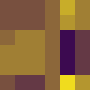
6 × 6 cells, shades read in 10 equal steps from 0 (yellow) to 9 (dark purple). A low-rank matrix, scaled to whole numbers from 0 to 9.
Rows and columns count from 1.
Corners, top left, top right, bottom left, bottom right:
6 4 6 3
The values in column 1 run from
4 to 6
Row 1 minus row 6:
0 -1 -1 0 2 1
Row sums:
29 30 34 33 33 28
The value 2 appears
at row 1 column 5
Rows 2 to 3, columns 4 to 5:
5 3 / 5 9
